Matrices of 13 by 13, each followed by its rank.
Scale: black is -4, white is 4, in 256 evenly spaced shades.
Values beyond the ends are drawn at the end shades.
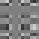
one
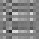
one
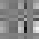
one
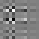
one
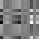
one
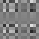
one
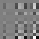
one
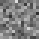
full rank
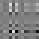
one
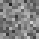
full rank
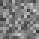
full rank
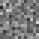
full rank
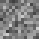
full rank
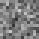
full rank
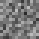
full rank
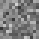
full rank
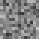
full rank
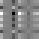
one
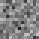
full rank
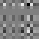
one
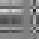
one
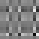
one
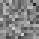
full rank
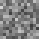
full rank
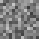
full rank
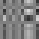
one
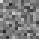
full rank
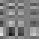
one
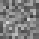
full rank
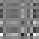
one
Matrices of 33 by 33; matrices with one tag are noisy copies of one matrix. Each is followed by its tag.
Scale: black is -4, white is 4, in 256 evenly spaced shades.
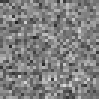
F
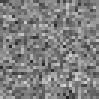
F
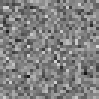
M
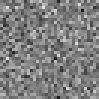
M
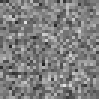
F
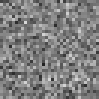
F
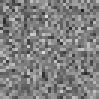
M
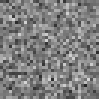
F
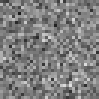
F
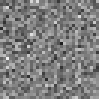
M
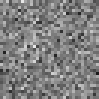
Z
